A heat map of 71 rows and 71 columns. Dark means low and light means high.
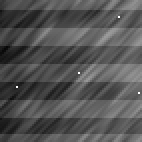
Horizontal stripes repeat 4 times down the table. On average the colour sits 30% of the way up the scale. Values rise toward the right. Four lone cells stand out, each far higher than its neighbours.
